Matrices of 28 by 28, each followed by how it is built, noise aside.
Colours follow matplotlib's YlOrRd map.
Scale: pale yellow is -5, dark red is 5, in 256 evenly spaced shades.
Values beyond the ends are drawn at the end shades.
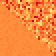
upper triangular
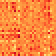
low rank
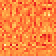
low rank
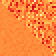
upper triangular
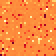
sparse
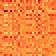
low rank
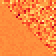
upper triangular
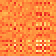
low rank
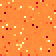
sparse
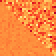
upper triangular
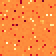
sparse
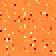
sparse
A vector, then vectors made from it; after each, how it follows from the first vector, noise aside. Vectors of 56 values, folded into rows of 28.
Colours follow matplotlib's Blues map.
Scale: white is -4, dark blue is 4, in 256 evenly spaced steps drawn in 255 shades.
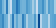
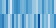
copied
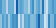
reversed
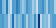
copied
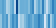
reversed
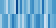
reversed
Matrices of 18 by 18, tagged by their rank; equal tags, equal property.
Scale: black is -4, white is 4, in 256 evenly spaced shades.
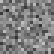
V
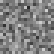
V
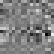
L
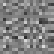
L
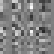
L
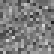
V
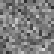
V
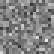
V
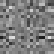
L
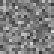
V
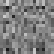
L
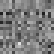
L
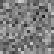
V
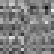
L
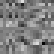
L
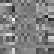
L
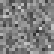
V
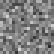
V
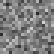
V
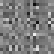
L
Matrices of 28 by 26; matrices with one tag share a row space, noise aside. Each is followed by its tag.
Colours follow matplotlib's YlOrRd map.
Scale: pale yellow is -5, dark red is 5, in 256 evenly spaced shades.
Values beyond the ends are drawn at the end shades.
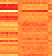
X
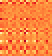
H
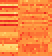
X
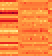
X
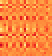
H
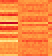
X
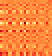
H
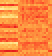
X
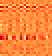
H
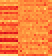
X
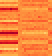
X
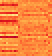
X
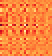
H
